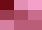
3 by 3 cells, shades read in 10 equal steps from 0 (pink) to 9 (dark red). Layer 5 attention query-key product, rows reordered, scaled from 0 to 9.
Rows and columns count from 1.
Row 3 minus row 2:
-4 -1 1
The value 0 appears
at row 1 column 3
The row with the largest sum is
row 2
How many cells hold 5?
1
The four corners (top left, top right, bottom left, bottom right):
9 0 2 4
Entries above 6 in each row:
1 0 0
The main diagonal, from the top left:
9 5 4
